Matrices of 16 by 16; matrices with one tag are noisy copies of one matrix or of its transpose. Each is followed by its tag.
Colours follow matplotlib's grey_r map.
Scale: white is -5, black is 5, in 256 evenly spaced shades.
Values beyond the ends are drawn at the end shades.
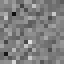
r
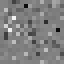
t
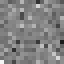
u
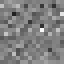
r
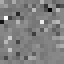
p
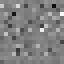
r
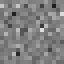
r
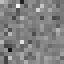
p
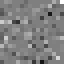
u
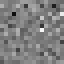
r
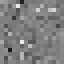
p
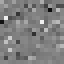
p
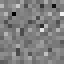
r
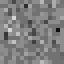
t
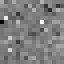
p
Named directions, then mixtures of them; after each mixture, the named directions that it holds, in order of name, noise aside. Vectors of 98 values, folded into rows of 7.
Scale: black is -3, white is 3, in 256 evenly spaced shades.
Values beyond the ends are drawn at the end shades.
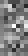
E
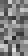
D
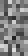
D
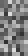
D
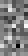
D, E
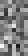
D, E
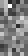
D, E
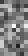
D, E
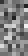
D, E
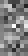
E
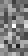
D, E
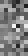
E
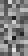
D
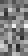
D, E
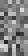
D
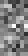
E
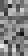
D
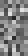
D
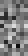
D, E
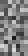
D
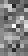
E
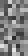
D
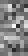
E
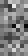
E
